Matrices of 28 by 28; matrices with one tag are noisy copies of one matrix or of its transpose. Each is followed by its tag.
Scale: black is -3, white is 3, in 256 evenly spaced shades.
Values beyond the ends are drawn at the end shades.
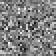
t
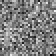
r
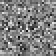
t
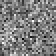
r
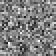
t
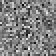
t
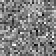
r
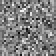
t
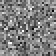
t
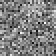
r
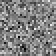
t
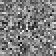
t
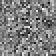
t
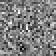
t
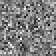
t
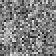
r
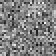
r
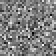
t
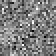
r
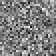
t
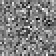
t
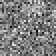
r
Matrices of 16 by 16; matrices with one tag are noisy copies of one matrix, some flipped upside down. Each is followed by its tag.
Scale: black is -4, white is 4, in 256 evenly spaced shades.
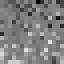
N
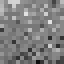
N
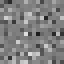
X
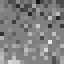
N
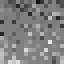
N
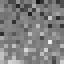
N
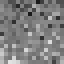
N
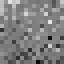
N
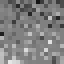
N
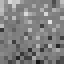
N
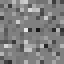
X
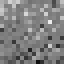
N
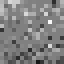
N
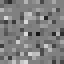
X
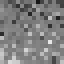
N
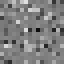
X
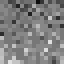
N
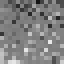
N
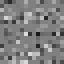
X
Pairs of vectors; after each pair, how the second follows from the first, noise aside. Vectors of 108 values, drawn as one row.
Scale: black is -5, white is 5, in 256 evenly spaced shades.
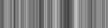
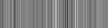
partly zeroed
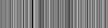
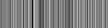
copied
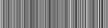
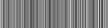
copied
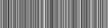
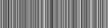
copied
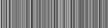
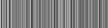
copied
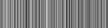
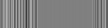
partly zeroed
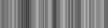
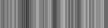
copied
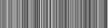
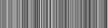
copied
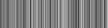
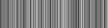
copied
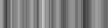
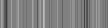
partly zeroed
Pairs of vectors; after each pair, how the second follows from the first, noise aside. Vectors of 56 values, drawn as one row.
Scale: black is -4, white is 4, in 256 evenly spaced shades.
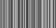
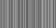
shrunk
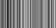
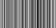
wrapped around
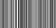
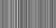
shrunk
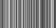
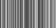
wrapped around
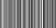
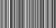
wrapped around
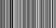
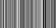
reversed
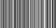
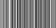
wrapped around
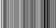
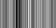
wrapped around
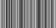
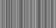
shrunk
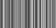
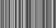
reversed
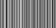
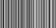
reversed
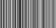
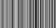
reversed
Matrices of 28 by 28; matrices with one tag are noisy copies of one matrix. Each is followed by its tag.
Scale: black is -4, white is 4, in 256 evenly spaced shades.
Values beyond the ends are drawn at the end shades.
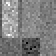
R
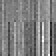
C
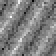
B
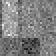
R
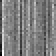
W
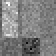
R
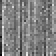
W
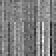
C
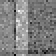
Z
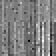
C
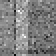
Z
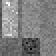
R
